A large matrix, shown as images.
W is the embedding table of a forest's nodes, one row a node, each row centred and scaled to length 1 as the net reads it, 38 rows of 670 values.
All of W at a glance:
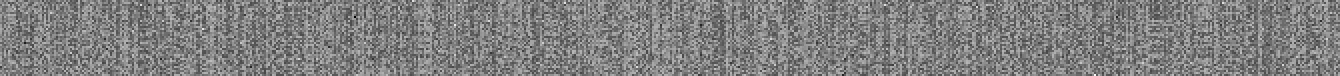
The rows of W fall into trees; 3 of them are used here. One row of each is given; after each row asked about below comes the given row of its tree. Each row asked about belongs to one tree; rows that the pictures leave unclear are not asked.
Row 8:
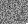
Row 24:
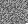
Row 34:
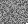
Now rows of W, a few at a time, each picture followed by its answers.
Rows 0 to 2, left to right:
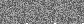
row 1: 34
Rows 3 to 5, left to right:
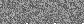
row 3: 8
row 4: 8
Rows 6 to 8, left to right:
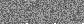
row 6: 34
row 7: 8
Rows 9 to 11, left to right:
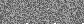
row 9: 8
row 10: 24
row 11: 8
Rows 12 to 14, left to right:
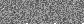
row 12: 24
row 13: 8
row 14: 34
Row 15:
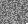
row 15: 8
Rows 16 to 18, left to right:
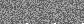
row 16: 24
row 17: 24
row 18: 34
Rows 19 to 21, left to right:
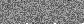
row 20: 34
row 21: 24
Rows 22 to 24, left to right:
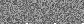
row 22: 34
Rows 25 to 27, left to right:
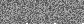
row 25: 8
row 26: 8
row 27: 24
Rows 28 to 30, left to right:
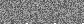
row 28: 24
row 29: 34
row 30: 8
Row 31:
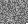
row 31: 8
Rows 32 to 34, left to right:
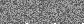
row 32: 34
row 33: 24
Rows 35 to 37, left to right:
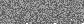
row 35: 8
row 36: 34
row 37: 24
